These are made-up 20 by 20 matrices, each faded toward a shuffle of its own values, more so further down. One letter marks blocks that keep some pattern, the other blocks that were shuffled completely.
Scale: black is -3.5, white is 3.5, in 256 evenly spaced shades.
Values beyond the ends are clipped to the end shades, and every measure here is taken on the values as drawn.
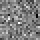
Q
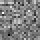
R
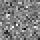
Q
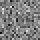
R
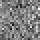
R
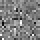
R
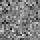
Q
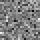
Q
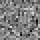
Q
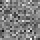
R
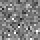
Q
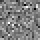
Q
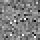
Q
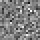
Q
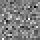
R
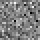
Q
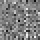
R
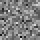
R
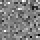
Q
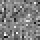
R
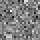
R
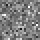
Q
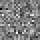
R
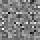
R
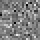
R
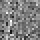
R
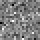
Q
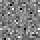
Q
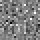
R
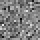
Q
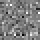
R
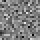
Q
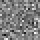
R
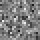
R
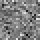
R
